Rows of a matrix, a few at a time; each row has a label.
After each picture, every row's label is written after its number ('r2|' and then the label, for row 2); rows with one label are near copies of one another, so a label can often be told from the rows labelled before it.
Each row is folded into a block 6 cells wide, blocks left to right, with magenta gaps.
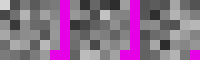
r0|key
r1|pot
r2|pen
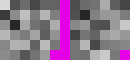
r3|key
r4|pen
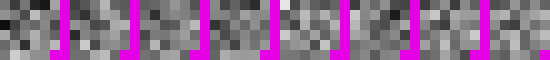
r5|pot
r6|pen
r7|pen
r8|pot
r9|key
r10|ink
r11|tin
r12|tin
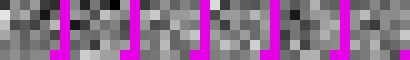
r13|ink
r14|pot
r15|tin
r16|key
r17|pen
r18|tin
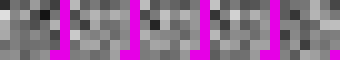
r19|ink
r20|key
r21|key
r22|key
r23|pen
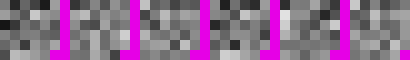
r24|pot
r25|tin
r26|key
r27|pot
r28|ink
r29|key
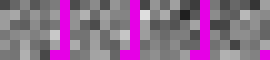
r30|tin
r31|tin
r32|ink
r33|pot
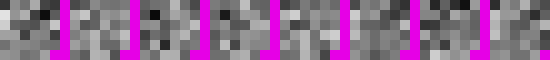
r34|ink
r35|tin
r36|pen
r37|pen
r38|tin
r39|ink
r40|pot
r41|ink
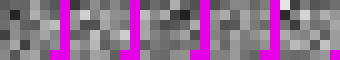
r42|pen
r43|tin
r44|ink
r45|tin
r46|key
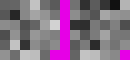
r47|pen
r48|pot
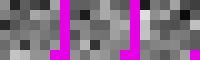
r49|pot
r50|pen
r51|ink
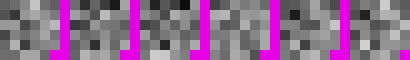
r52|pen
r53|pot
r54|pot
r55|tin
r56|pen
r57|pen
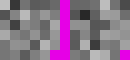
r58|key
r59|pen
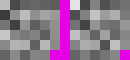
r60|key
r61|key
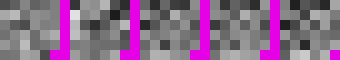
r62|tin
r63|ink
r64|pot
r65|pot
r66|pot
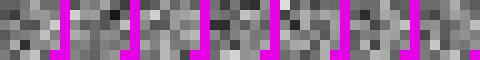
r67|pen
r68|ink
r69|tin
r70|pot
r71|key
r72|pen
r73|pen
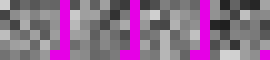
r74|key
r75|ink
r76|tin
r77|pot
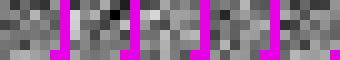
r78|pot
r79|ink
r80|tin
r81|pen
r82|pot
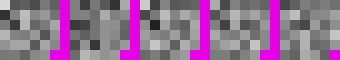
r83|key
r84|pot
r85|key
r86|key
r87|tin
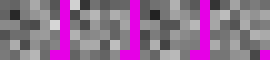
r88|pen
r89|key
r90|pen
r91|tin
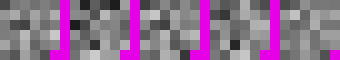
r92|tin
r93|pot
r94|tin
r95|pen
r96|tin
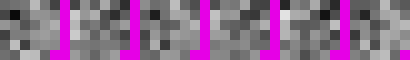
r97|pen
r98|ink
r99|pen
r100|ink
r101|ink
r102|pen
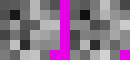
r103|pen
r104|pen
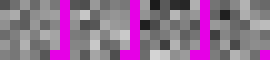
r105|tin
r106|tin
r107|pot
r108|pen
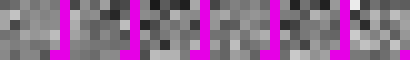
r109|tin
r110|ink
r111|pot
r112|tin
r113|pot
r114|key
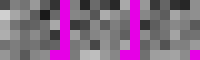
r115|ink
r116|pot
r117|pot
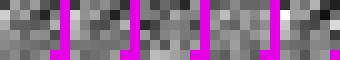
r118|ink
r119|ink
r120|pot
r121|tin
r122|ink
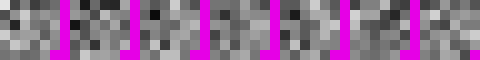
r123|key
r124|pot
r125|pen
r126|pen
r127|pen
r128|ink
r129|tin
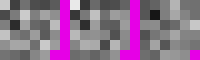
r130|key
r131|key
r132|pen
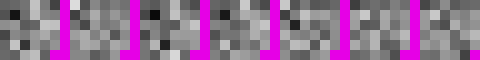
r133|pen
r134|key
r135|pen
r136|pen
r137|key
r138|tin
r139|tin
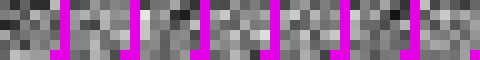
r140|pot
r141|tin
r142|ink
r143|tin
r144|tin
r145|ink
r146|key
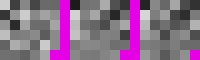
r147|key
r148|ink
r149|ink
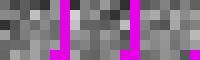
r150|pot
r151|ink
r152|tin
